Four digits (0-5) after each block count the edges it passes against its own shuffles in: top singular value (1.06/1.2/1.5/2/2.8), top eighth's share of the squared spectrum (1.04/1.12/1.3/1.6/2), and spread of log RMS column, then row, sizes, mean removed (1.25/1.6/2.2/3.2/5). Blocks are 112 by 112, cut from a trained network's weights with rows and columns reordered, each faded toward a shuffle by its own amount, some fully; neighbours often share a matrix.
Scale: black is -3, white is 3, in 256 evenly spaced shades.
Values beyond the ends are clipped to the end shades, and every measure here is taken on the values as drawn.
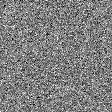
0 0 0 0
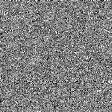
2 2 0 3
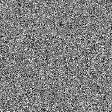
2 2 1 3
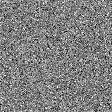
1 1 0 0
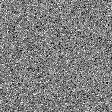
0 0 0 0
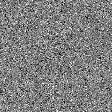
2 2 2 0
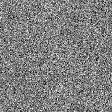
2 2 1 0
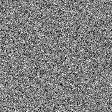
1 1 0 0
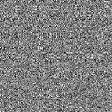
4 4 2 3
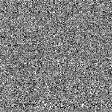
2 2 1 3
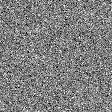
0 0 0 0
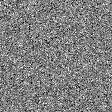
0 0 0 0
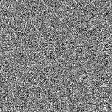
3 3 1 1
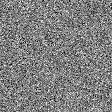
1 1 0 0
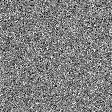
0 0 0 0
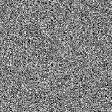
3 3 2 1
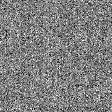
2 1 0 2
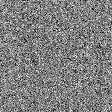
1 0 0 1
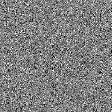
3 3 3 1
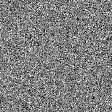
1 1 1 0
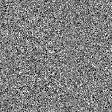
2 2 2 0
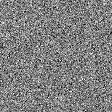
2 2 0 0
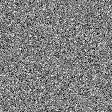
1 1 0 0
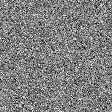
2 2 0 0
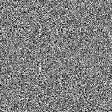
3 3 1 2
